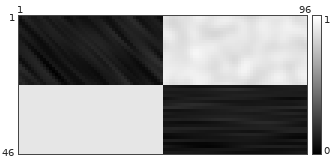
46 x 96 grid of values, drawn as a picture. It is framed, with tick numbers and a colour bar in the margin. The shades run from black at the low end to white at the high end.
The table splits into 2 rows of 2 panels. Panel 1,1: very low, slanting down to the right, faint in contrast. Panel 1,2: very high, blotchy, faint in contrast. Panel 2,1: very high, flat. Panel 2,2: very low, streaked across, faint in contrast.
